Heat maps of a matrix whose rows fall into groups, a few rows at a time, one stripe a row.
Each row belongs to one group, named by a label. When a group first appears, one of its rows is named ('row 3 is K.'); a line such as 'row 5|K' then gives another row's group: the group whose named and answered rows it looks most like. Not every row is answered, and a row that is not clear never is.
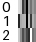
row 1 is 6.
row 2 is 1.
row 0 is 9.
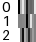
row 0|6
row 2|1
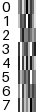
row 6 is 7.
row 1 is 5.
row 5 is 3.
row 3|3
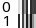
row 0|9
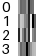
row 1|3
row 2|3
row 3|1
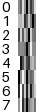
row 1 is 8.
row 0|6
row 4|1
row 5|6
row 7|9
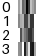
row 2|5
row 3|8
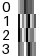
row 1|3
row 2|6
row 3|7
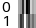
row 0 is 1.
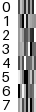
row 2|8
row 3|8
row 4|7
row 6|6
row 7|9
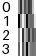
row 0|5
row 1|6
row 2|7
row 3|9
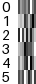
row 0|3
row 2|9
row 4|8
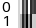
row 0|9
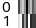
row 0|6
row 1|9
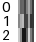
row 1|8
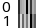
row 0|6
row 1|9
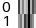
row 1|5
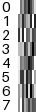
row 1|9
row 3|8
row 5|1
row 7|7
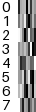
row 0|6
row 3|3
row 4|5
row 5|8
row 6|8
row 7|1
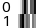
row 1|1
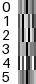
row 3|6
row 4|7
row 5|1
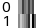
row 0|5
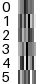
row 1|5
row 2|5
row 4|1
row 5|3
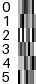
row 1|1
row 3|5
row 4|8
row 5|6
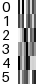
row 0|7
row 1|7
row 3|6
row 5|3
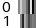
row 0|3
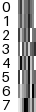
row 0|5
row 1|5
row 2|3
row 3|9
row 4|5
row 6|3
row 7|8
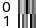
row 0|6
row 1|9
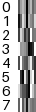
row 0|6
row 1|6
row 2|3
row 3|5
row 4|3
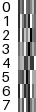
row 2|9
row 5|1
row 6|3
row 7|7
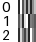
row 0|9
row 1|7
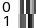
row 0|1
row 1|5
